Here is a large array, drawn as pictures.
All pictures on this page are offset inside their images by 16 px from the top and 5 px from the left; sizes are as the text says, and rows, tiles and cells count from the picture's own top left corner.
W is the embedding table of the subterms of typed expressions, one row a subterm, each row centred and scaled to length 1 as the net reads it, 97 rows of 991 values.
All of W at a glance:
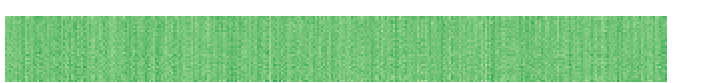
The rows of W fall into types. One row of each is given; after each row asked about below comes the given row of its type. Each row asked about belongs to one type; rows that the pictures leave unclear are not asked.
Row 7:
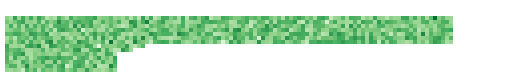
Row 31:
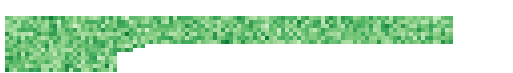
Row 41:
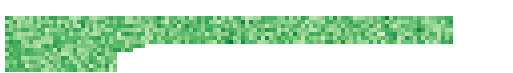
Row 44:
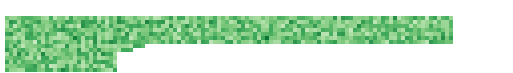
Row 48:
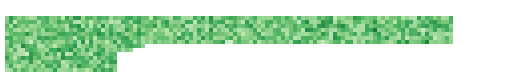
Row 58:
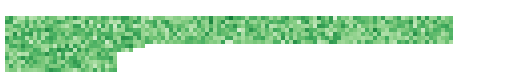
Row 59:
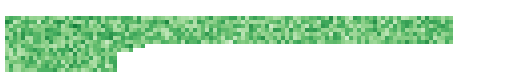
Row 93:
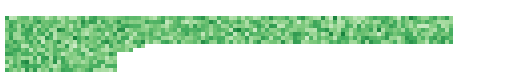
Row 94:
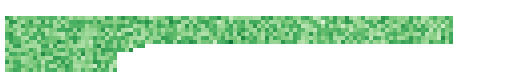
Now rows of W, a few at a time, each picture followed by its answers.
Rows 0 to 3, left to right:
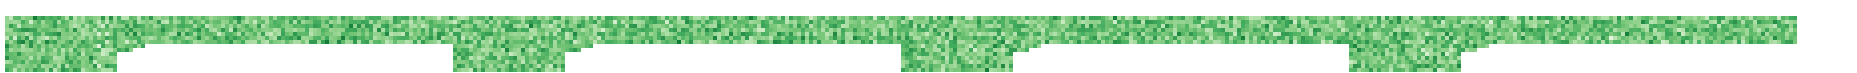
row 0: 31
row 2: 93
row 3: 93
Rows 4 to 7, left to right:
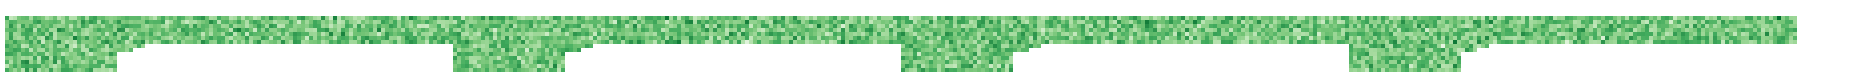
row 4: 93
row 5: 94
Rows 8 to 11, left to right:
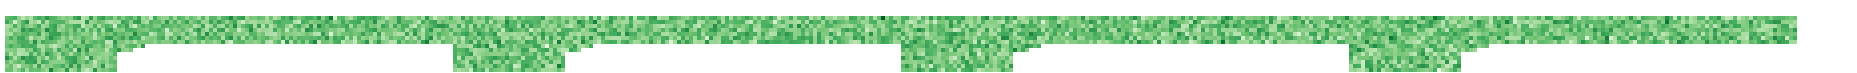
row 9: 7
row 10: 41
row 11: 7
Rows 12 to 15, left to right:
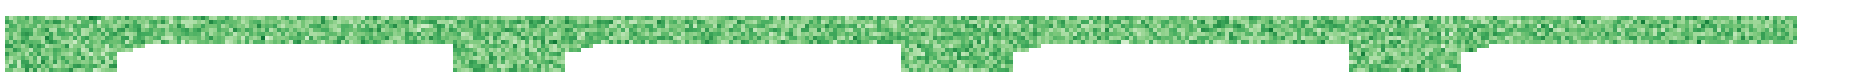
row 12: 93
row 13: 44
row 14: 48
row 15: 44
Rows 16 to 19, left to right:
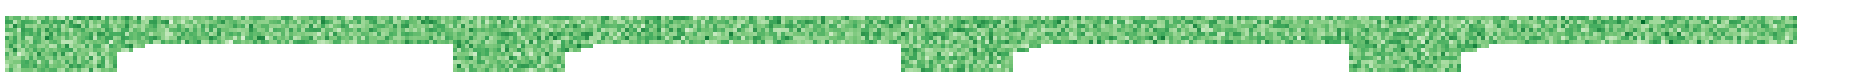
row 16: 59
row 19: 58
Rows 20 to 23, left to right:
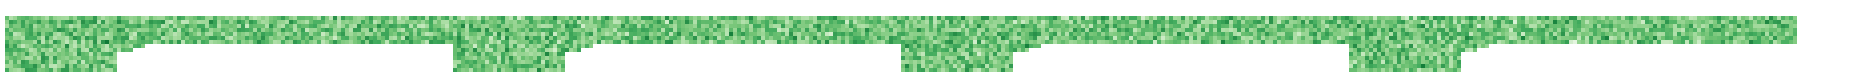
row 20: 44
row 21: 93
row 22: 41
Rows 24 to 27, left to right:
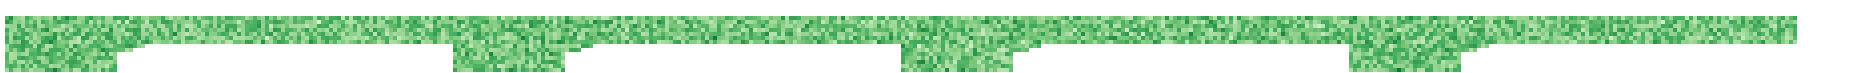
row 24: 58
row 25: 44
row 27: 58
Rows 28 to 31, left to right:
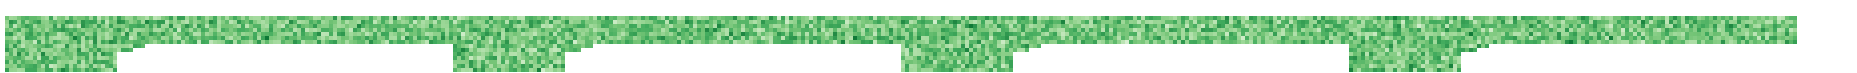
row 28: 44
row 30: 59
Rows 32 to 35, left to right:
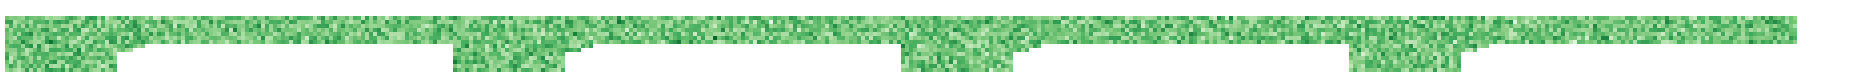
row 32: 58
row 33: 31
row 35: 59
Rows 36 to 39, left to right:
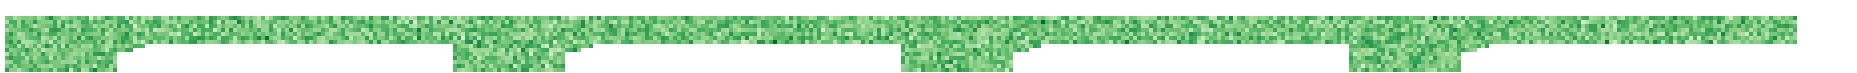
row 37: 7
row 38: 94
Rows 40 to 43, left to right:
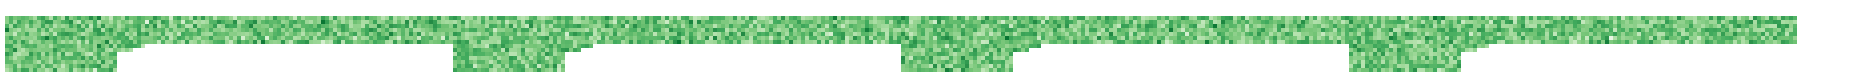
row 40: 48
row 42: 94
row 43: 93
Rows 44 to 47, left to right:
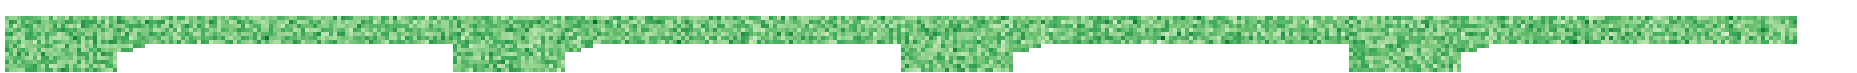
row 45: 94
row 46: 7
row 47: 41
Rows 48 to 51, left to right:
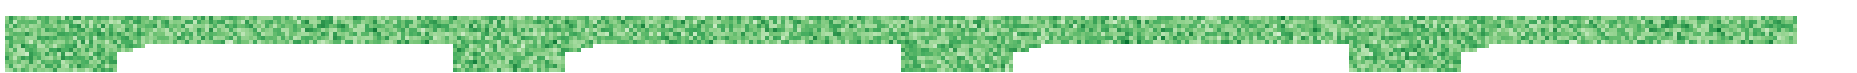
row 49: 31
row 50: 41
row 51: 48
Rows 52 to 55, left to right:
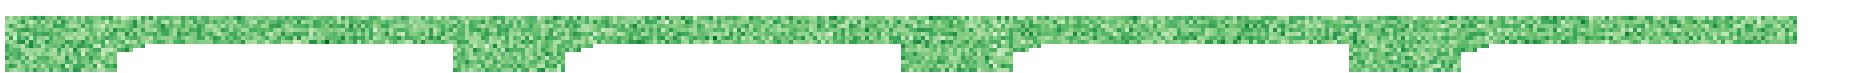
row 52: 7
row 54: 31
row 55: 94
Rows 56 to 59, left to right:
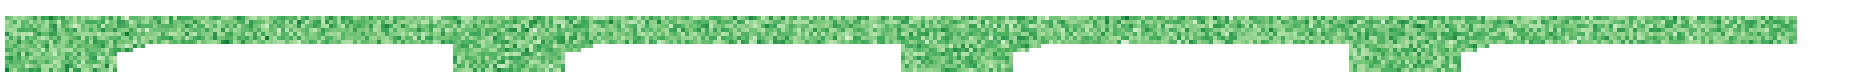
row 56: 31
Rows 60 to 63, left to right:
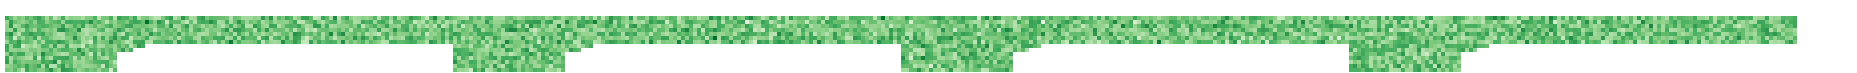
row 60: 94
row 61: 7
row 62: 48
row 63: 41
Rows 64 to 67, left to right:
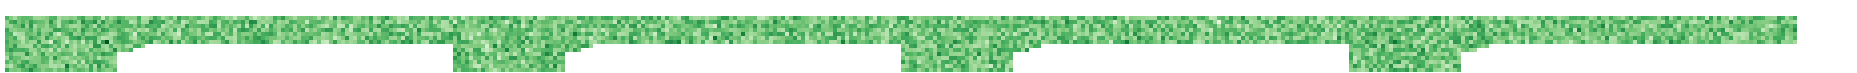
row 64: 44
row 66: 94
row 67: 58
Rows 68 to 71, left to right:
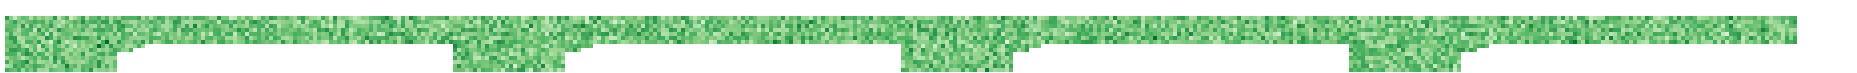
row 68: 93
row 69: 41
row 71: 41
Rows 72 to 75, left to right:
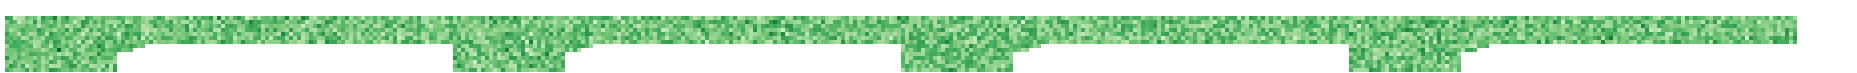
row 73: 48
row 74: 58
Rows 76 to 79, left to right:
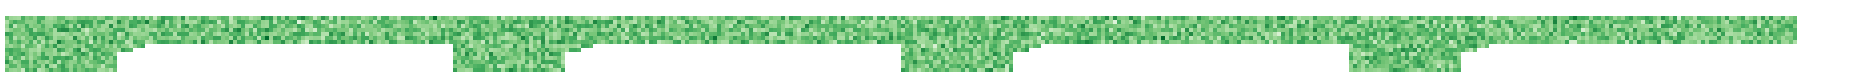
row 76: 7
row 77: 44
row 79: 58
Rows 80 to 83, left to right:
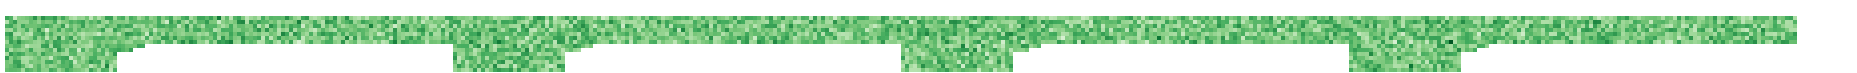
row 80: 94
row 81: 58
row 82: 59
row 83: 44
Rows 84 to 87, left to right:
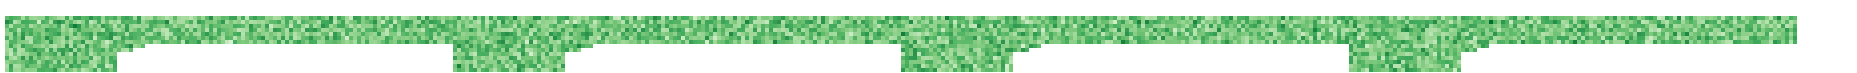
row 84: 59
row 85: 41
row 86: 41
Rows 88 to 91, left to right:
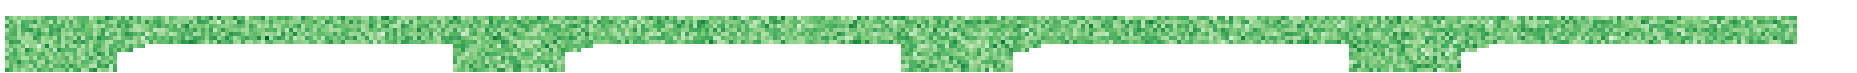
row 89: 94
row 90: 94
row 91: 93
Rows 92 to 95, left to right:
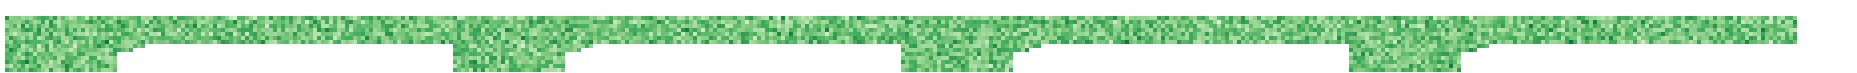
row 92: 31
